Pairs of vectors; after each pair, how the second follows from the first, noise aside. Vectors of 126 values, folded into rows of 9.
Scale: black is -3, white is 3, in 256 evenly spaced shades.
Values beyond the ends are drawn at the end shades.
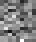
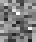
shuffled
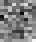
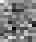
reversed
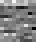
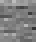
shrunk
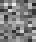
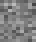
shrunk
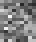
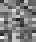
shuffled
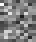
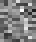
shuffled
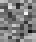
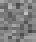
shrunk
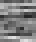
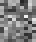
shuffled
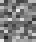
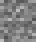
shrunk
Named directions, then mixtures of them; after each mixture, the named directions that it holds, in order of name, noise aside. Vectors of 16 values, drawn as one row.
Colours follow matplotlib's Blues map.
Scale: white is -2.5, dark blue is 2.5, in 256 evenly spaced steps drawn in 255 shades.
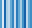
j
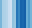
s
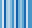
j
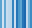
j, s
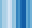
s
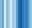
j, s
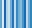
j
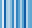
j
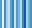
j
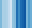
s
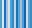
j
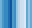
s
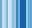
s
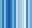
j, s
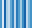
j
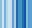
j, s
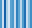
j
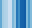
s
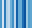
j, s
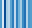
j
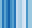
j, s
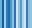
j, s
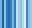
j, s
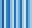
j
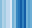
s
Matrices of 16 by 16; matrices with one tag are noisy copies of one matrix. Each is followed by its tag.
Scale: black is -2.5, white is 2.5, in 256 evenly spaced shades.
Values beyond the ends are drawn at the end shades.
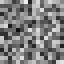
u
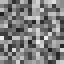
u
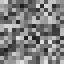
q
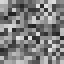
q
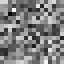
q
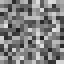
u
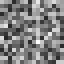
u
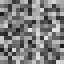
u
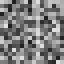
u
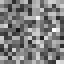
u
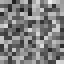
u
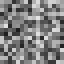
u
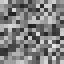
q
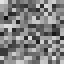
q
